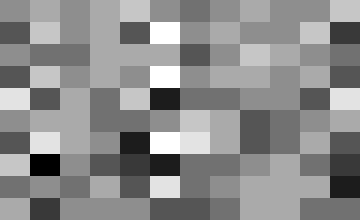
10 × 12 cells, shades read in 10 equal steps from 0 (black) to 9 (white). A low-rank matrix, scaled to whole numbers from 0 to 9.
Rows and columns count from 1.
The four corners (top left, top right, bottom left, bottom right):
5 7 6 4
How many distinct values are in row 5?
7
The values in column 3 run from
4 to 6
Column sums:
49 48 51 51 43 56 47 51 52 52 51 40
